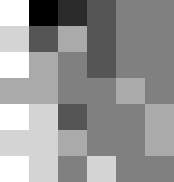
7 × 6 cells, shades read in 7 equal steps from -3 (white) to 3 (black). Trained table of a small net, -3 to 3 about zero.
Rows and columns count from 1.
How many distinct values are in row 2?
4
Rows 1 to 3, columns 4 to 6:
1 0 0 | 1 0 0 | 1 0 0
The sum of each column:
-17 -4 1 1 -1 -2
